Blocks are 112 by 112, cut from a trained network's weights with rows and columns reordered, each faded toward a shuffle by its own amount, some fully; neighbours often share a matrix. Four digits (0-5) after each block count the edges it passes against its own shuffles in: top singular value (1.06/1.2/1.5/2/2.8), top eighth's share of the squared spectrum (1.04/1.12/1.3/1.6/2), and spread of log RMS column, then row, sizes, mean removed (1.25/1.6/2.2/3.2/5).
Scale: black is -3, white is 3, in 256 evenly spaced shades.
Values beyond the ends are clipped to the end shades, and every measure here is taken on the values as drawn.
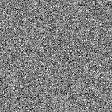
3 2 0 1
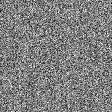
3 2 0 0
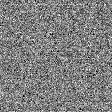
2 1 0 0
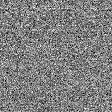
2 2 0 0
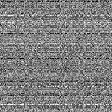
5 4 2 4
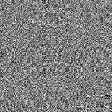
4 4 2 2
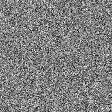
2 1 0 0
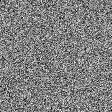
2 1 0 0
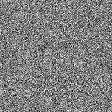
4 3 0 1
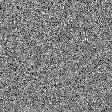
2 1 0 0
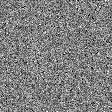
0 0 0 0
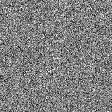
2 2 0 0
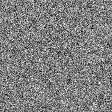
0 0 0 0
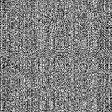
4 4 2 2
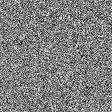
0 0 0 0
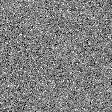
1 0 0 0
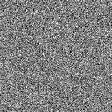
3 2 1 0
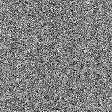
3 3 0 1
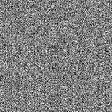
4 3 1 2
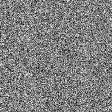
2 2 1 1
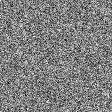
0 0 0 0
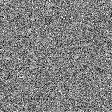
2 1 0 0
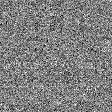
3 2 0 1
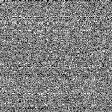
4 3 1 2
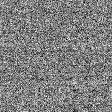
2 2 0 0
